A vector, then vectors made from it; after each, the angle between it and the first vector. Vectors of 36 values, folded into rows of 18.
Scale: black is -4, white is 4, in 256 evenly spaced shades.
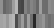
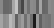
nearly parallel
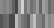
nearly opposite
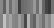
partly aligned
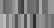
nearly parallel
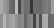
partly aligned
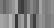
nearly parallel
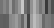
partly opposed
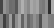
partly opposed
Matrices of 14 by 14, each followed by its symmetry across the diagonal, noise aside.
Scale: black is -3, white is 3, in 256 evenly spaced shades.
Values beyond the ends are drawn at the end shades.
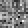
antisymmetric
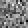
neither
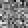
antisymmetric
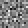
antisymmetric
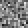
antisymmetric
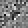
symmetric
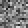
neither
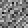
symmetric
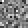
antisymmetric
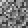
symmetric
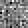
antisymmetric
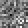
symmetric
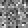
neither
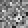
symmetric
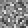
symmetric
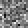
neither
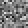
neither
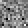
neither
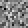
neither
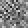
symmetric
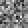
symmetric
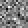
antisymmetric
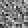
antisymmetric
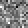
neither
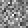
neither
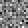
antisymmetric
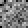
symmetric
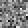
antisymmetric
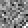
symmetric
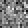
neither
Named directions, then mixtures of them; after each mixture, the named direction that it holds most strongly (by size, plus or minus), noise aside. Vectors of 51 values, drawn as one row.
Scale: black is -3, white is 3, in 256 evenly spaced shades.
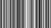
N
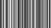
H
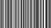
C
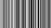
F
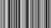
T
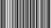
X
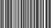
C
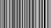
C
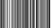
X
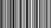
F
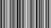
N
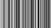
F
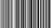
F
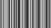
T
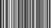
H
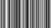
T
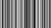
N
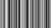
T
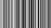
F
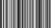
H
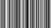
T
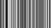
H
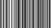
H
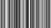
T
